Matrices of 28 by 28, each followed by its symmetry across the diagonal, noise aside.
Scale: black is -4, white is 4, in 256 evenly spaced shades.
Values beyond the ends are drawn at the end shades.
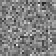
neither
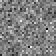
symmetric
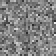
neither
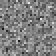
antisymmetric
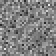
symmetric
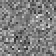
antisymmetric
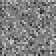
antisymmetric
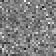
neither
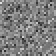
symmetric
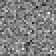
neither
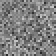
symmetric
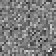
symmetric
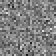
antisymmetric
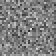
antisymmetric
